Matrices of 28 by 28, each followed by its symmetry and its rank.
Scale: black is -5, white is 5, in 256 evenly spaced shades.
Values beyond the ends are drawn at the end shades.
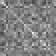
symmetric, rank five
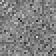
symmetric, full rank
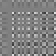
symmetric, rank one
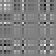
symmetric, rank one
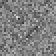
symmetric, full rank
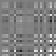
symmetric, rank one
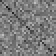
symmetric, full rank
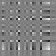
symmetric, rank one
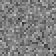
symmetric, full rank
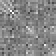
symmetric, rank five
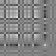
symmetric, rank one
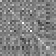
symmetric, rank five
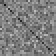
symmetric, full rank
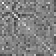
symmetric, rank five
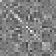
symmetric, rank five
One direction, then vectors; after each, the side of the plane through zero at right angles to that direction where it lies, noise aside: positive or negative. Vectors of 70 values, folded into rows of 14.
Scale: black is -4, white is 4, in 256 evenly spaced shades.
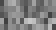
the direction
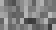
negative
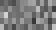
negative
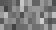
negative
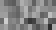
negative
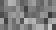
positive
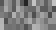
positive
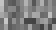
negative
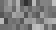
positive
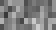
positive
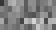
positive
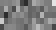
positive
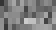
positive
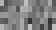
negative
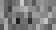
negative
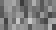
positive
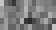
negative
